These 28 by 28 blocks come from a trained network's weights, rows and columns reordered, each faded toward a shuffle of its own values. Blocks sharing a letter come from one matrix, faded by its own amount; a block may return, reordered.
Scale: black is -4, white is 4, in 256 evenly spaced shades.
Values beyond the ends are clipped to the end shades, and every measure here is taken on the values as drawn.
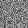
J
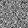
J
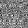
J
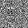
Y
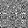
J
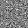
J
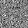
Y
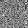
J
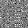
J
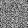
J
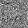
Y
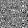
J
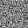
Y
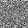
Y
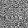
J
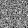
Y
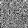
Y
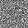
Y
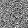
J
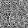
J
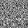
Y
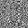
J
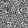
Y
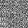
J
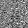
Y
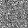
Y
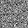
Y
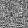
J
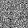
Y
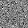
Y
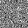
Y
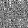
J
